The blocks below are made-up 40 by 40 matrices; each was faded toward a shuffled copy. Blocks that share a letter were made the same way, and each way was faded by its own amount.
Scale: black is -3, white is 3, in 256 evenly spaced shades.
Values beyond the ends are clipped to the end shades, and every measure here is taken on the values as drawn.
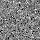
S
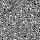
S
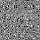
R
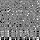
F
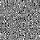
R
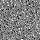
S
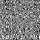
R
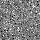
S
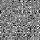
R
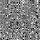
R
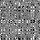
F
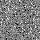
S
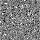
S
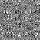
R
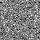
S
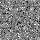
S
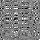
F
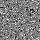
S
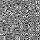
R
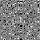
R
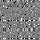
F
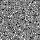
S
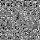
R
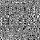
R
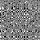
F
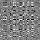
F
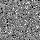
S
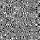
R
